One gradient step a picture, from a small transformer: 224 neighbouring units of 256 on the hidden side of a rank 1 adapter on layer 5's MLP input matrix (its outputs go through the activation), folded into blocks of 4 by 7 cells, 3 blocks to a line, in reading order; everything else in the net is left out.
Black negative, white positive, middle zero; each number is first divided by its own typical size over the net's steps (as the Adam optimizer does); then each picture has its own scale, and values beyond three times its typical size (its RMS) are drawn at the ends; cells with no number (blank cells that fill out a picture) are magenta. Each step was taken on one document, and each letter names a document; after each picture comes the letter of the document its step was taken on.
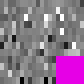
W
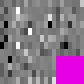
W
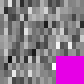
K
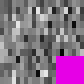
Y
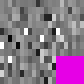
W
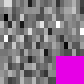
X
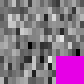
X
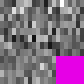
K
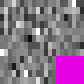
Y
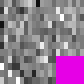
W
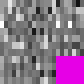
X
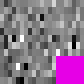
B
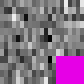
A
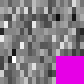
X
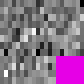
Y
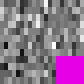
K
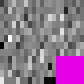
W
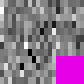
K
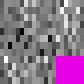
Y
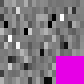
W
